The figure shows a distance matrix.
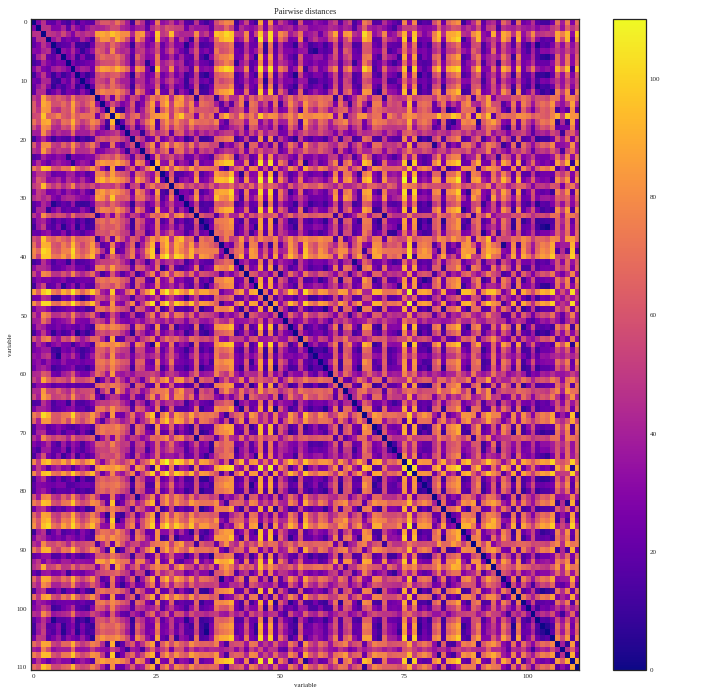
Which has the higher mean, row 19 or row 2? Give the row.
2
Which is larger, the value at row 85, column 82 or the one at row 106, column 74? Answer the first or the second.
the second
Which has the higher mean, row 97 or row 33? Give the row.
33
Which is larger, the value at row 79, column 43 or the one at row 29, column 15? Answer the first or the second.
the second
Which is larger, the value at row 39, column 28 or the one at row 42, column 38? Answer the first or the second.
the second
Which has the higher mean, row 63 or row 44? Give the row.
63
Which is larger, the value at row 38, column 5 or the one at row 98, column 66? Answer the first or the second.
the second
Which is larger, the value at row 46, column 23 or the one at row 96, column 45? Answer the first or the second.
the first
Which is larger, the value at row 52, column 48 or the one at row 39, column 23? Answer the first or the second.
the first
